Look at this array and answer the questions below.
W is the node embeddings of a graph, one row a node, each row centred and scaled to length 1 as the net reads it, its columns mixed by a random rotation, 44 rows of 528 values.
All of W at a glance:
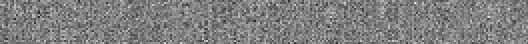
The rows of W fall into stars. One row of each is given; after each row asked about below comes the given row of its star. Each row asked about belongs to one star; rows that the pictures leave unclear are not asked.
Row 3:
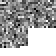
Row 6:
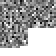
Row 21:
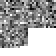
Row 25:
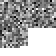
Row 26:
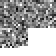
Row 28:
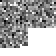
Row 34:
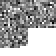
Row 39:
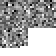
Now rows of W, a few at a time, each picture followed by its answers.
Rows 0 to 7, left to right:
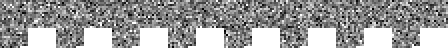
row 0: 28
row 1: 3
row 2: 34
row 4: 25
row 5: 25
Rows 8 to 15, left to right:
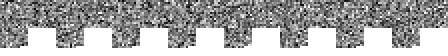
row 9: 6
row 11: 6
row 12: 6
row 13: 28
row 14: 3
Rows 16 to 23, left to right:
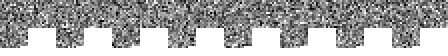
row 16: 28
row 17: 6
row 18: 21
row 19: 34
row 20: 3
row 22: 39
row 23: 39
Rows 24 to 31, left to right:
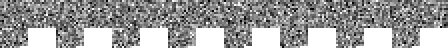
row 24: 26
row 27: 25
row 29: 21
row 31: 34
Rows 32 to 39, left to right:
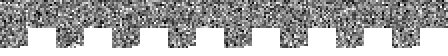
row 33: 6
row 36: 21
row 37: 28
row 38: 34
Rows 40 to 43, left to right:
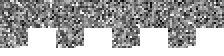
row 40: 26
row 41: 26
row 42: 3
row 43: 34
